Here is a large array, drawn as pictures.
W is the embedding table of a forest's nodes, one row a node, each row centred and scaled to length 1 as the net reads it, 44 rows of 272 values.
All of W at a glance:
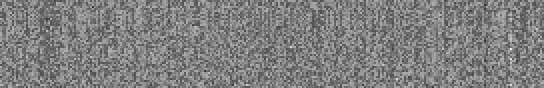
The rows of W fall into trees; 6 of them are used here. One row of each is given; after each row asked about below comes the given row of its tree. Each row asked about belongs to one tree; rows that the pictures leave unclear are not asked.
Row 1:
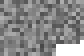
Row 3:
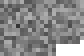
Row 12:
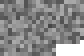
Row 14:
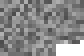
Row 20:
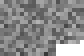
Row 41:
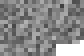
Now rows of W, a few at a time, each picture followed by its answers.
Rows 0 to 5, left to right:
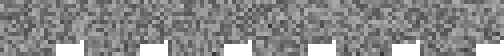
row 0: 12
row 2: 1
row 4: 20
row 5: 12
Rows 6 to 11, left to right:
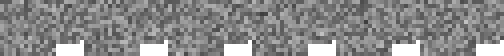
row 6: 12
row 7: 14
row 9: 14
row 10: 12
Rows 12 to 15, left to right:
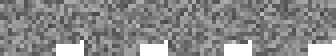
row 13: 14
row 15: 20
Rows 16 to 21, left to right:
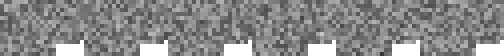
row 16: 14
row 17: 14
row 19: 3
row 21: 12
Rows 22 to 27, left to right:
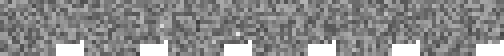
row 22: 14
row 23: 12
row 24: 1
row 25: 1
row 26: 1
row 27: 41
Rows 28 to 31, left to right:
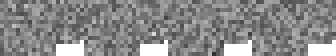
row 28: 1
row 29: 3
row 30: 41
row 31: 14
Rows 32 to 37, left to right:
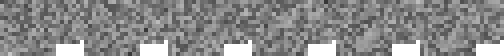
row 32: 12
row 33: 20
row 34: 1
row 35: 41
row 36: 12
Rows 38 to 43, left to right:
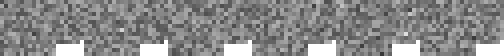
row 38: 1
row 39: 1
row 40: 20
